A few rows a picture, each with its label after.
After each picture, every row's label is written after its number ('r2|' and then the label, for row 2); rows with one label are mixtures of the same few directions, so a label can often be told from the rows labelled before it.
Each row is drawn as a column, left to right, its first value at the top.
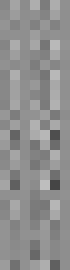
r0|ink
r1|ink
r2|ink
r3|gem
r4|ink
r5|ink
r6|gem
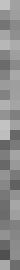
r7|gem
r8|ink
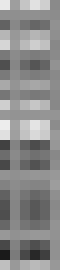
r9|gem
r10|gem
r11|gem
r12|gem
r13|gem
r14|ink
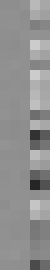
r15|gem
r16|gem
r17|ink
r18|ink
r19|ink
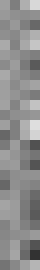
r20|ink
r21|gem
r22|gem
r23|gem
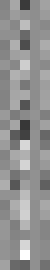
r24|ink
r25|ink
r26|gem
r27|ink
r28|ink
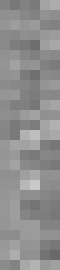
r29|gem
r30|gem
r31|ink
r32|ink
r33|gem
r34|gem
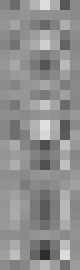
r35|gem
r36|gem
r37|ink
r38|gem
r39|gem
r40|gem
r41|gem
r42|ink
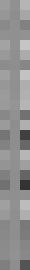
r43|ink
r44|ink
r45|ink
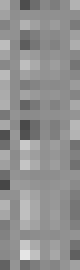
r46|ink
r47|ink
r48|gem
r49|gem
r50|gem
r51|gem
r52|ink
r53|gem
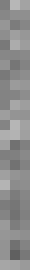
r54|ink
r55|gem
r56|gem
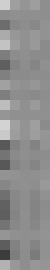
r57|gem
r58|gem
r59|gem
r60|gem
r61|ink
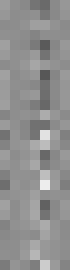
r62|ink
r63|ink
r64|gem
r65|gem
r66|ink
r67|ink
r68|ink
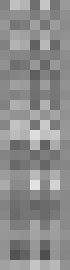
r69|ink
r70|gem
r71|gem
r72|ink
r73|gem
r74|ink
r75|gem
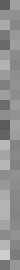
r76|gem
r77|gem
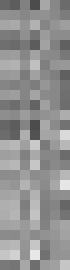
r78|gem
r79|gem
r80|ink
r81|gem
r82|gem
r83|ink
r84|ink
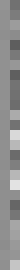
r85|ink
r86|ink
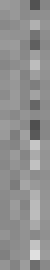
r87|gem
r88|ink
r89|ink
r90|gem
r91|gem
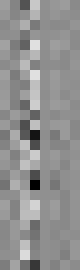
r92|ink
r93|ink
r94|gem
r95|ink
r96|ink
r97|ink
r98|gem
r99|gem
